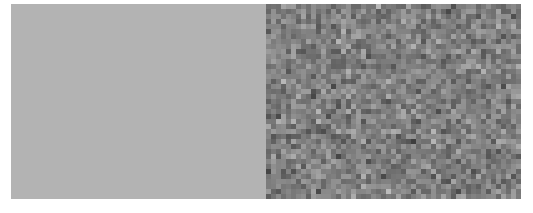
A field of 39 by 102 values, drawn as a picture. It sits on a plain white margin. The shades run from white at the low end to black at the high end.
It is made of 1 by 2 panels. Panel 1,1: low, flat. Panel 1,2: middling, fine-grained.
